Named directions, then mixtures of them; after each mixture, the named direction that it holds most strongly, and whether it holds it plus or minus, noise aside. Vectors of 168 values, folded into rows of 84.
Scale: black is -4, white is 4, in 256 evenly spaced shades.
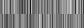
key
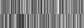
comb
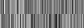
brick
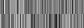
brick, plus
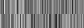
brick, plus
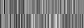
brick, minus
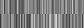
brick, minus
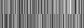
key, plus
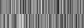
comb, minus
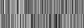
brick, plus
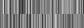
key, plus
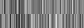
brick, minus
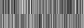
key, minus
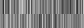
key, minus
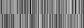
key, plus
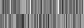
comb, plus
